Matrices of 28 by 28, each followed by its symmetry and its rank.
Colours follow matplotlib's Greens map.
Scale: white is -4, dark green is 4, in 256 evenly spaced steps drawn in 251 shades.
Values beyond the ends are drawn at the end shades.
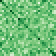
symmetric, rank five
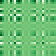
symmetric, rank one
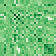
symmetric, rank five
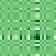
symmetric, rank one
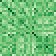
symmetric, rank five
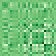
symmetric, rank two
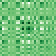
symmetric, rank two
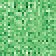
neither, rank five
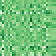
neither, rank three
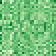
neither, rank five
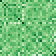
symmetric, rank five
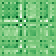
symmetric, rank two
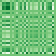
symmetric, rank one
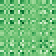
symmetric, rank two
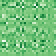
neither, rank three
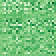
neither, rank five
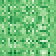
neither, rank three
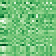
neither, rank three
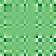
symmetric, rank one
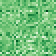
neither, rank five
